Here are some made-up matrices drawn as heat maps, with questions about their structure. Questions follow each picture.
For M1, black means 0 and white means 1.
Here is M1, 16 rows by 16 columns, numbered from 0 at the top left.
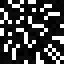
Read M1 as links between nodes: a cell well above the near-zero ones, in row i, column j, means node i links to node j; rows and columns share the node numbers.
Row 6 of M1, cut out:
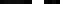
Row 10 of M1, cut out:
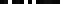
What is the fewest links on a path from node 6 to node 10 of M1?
1
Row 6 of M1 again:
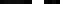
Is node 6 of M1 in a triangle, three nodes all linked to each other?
yes
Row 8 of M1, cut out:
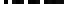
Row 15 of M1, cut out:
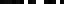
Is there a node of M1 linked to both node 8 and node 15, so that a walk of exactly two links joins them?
yes
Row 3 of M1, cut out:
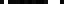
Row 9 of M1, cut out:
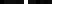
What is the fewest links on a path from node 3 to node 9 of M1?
2
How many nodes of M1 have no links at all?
0
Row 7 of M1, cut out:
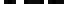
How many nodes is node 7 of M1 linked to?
4
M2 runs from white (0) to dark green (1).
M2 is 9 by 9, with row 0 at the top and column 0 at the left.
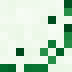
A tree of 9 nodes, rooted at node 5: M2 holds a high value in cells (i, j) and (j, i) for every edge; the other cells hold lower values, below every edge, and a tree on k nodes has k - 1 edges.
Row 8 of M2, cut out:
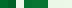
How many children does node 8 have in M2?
4
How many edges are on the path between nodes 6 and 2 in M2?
1
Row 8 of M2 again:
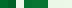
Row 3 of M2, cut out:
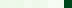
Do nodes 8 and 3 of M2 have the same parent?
no
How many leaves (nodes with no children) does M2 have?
6
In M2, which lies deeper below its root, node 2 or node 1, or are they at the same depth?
the same depth
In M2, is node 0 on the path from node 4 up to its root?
no
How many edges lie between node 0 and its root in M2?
2
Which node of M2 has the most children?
8
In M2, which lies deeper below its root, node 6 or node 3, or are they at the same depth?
node 3
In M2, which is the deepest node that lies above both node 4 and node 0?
8
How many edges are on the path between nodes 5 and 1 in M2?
2
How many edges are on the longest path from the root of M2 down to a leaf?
2
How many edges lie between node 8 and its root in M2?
1
